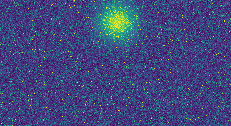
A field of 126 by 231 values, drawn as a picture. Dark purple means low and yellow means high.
Bumps: one, in the top middle. Stripes: none. Histogram: skewed, a long tail of high values. Odd rows or columns: none. Ninth with the highest average: top middle.
